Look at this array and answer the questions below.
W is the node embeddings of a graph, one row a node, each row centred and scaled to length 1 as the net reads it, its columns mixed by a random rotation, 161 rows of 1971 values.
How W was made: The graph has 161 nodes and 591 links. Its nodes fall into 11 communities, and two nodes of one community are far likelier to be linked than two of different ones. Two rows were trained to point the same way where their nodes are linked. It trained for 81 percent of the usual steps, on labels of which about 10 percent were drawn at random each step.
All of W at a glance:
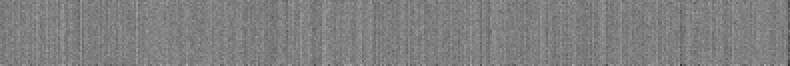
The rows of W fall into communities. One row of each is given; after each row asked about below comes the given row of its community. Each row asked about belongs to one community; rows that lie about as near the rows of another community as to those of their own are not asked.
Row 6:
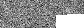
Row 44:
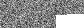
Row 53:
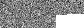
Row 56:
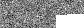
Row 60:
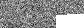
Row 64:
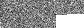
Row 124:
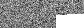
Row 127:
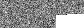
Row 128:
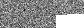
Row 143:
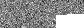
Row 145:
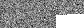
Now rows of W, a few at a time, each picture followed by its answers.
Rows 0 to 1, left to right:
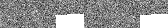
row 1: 64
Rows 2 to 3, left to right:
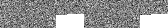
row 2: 143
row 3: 127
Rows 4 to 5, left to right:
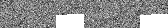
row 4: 64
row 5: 145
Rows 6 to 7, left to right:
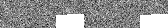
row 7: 6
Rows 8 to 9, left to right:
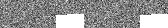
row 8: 128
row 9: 128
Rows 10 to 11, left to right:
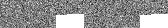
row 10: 60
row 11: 56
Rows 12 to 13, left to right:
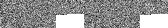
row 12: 128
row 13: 128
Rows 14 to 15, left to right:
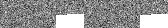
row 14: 127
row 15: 127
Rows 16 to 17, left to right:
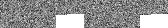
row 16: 6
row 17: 44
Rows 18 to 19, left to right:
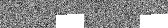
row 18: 64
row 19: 56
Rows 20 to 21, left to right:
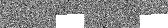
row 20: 143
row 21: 56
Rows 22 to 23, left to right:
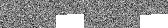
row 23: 6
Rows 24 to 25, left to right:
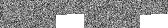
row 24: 6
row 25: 127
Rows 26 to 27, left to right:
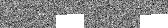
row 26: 6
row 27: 127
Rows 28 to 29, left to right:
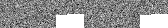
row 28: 145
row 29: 145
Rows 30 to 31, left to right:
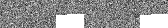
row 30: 124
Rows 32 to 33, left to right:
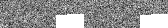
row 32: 60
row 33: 127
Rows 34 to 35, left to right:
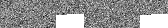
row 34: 64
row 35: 128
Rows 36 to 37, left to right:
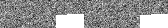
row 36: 143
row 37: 6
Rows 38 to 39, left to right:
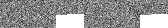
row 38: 56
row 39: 145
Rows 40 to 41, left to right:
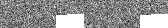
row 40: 127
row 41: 60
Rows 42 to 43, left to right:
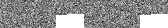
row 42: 143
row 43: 60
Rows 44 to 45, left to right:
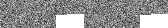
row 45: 145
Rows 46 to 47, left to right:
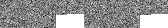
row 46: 64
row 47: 60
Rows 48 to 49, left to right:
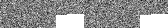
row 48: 56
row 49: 53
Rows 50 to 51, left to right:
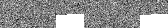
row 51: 143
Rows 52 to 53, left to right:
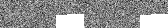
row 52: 6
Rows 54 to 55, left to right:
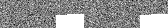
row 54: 56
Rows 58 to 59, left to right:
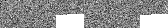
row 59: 143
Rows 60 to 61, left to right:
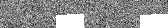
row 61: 53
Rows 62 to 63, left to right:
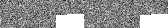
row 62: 128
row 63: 128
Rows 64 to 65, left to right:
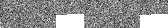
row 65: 124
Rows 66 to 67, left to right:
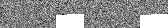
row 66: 60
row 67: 145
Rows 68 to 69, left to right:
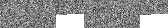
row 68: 124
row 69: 145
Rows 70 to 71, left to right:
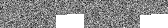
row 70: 6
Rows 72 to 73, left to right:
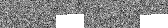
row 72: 6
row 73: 145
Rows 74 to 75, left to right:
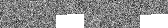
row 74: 6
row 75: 44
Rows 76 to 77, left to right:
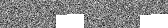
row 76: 145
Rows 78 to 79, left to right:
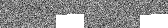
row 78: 53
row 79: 143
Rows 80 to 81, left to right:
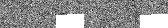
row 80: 64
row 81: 44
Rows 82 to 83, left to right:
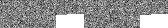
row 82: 143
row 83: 143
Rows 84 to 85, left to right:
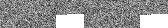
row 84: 44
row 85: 145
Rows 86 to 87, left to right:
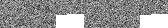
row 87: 143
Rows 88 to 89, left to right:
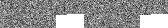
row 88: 143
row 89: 44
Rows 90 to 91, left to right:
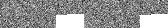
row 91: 124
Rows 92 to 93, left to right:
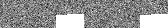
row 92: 128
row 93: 44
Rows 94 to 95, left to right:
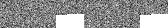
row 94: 64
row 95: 128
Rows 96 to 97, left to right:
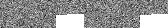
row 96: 44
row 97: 128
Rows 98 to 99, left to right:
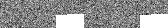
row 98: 53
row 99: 64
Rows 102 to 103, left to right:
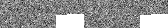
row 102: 53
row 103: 6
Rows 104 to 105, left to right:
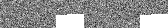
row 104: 56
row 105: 53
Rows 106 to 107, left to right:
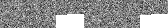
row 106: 143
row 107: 124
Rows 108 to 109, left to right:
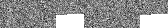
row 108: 44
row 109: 60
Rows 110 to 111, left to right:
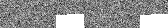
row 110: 44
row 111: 53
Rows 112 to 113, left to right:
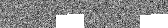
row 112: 128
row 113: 53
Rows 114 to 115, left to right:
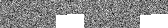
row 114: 56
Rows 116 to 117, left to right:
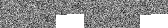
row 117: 145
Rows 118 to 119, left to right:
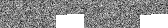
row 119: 145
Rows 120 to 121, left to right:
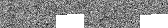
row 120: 64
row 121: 53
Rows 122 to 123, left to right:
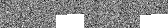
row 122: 53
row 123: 64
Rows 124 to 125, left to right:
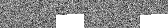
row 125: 6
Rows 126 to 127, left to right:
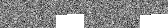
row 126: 143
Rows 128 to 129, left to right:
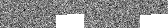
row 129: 124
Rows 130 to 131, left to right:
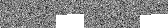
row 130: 53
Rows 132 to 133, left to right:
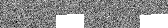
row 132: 6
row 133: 56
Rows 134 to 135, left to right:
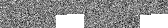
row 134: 56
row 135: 124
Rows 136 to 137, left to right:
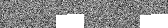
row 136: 145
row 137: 44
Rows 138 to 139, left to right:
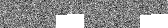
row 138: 143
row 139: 124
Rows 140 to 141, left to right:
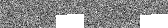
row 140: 56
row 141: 53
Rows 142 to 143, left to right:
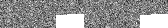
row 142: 6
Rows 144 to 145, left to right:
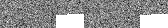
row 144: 44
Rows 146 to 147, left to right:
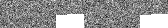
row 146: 145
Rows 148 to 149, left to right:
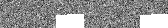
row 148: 56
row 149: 128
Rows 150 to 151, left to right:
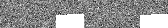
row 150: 128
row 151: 44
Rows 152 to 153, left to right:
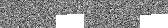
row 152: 56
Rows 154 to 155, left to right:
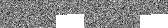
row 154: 56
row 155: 53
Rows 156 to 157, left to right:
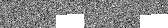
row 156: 56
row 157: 124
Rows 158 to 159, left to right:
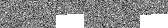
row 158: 127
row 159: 56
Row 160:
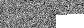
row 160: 145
